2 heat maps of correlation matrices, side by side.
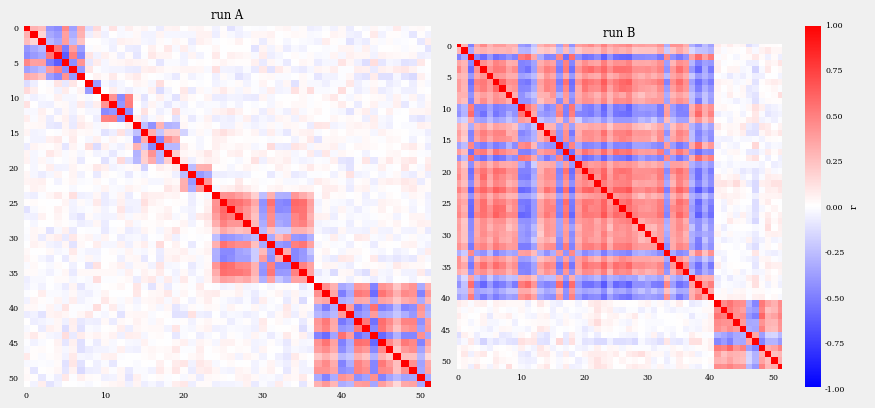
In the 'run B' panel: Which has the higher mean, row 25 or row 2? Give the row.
25
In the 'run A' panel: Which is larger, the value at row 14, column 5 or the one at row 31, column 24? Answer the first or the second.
the second
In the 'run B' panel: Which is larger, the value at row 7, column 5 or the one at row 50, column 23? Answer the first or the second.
the first
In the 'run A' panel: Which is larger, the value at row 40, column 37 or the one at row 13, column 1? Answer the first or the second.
the second
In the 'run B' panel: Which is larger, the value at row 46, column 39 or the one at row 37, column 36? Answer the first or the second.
the first
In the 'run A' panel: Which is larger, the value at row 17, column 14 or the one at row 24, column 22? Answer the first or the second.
the first
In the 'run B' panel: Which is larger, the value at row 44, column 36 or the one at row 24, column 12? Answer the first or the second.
the first
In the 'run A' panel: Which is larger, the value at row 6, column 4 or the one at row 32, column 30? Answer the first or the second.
the first
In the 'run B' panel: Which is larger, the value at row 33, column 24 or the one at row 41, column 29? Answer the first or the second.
the second
